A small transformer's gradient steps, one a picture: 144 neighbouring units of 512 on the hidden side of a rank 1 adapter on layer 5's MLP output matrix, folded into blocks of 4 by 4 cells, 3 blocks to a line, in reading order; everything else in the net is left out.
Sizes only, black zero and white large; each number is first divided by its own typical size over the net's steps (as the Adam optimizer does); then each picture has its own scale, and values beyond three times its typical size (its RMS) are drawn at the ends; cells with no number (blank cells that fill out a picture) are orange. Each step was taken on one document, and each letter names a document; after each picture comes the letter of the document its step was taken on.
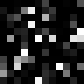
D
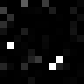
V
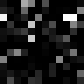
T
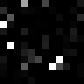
V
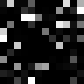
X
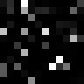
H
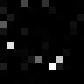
V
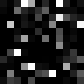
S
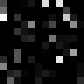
T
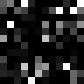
X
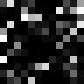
X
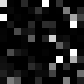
T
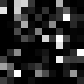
S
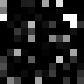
T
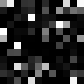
X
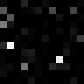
V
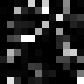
S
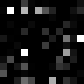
H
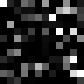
X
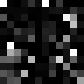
T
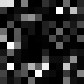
X
